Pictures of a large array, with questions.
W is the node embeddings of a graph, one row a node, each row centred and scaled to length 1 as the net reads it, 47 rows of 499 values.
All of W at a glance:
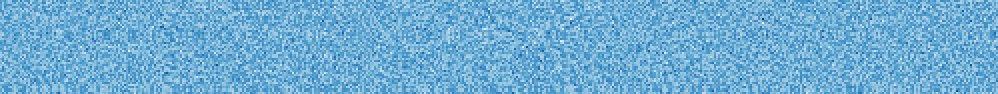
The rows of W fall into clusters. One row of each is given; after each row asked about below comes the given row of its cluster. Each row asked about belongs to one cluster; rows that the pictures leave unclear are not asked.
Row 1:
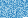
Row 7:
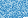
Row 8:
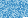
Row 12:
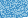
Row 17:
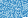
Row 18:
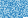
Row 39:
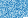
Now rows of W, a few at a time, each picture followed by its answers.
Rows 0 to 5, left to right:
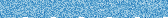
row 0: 12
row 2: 8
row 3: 12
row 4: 1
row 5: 39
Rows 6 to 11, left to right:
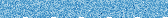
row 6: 18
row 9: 8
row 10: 17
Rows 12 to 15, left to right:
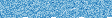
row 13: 7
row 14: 1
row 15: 18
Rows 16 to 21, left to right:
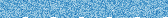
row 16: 17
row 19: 17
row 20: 12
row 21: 1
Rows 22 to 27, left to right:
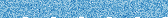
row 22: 8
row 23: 39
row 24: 39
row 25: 8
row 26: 7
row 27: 17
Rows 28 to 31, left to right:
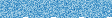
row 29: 12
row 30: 18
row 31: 8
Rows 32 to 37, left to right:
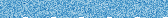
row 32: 17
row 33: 7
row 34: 12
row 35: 39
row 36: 17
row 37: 1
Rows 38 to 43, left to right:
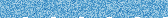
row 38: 12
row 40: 39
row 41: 17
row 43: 18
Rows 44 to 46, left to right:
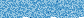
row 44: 8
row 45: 8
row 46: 18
